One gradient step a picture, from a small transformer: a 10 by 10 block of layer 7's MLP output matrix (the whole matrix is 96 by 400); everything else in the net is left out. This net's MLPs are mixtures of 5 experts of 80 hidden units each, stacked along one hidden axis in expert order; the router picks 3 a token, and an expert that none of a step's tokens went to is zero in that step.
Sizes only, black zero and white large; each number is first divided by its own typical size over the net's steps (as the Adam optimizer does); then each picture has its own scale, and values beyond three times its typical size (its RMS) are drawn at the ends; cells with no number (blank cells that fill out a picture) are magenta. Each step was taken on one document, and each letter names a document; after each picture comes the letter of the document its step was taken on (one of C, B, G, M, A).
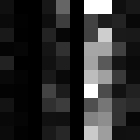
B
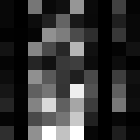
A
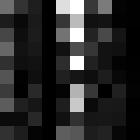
A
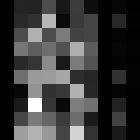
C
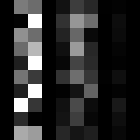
C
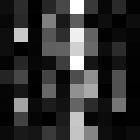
C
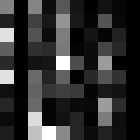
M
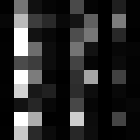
C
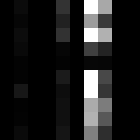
B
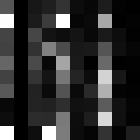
M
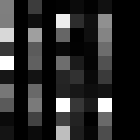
M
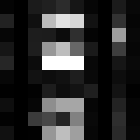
A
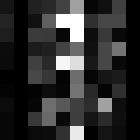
A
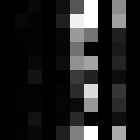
C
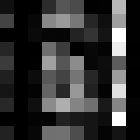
A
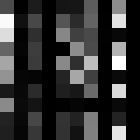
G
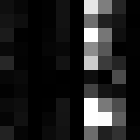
B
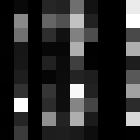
C
